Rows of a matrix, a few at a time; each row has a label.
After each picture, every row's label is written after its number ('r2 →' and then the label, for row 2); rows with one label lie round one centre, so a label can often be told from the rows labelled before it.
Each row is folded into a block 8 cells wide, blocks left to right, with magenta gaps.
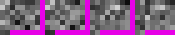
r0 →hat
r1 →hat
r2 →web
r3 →web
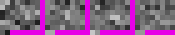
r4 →hat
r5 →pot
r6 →pot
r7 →pot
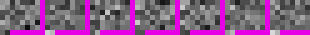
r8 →hat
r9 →pot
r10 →web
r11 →hat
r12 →hat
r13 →pot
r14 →pot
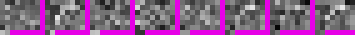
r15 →pot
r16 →web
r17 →pot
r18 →hat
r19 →pot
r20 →web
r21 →web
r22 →web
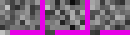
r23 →pot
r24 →hat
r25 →hat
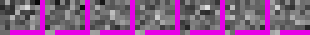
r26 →web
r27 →pot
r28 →pot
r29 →pot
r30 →web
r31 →pot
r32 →pot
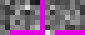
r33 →web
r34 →pot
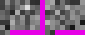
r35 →web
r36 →hat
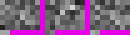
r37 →pot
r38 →web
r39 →pot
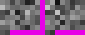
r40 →hat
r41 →hat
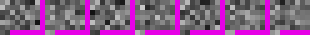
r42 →hat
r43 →pot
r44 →hat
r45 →pot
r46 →hat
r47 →pot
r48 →pot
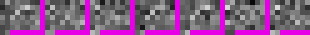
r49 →web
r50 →pot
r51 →pot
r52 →web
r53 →web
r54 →hat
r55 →pot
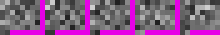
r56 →hat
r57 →hat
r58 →hat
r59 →pot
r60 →web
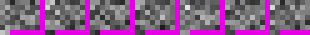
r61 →pot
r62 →hat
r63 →hat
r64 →hat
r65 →pot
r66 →hat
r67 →hat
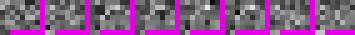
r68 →hat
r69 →pot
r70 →web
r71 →web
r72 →web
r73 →web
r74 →pot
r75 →pot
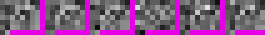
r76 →web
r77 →web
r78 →web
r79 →hat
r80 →web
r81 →web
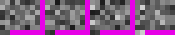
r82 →hat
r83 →hat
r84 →hat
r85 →pot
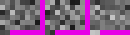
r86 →hat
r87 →hat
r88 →pot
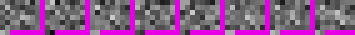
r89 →pot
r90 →hat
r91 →pot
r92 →hat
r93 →hat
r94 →pot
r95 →pot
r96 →pot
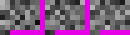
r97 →hat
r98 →hat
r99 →hat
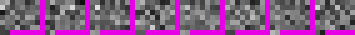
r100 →hat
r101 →web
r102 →pot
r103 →hat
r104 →pot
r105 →hat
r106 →pot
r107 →hat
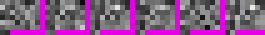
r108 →hat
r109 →web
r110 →web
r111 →web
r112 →hat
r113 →web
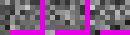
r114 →web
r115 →pot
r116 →hat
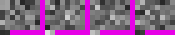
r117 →hat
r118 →pot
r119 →pot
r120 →hat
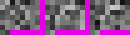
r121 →hat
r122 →web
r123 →web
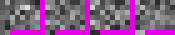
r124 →web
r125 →hat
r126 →hat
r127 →pot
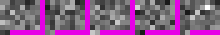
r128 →hat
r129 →web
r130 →pot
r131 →hat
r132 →web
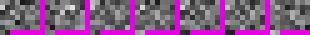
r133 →hat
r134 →web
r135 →hat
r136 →pot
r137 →hat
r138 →hat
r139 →pot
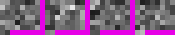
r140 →hat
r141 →web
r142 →hat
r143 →pot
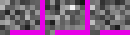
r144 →hat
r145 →web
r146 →hat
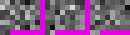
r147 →hat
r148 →web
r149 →pot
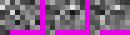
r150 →hat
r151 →web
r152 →web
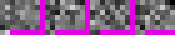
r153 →pot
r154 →web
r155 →hat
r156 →web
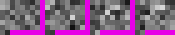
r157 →hat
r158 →hat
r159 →web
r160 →web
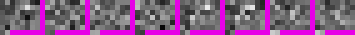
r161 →web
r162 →hat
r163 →pot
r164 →hat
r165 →web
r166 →web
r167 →pot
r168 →pot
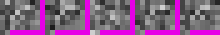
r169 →web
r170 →web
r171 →pot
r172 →web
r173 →web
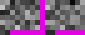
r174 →hat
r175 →hat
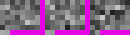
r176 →pot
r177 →pot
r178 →web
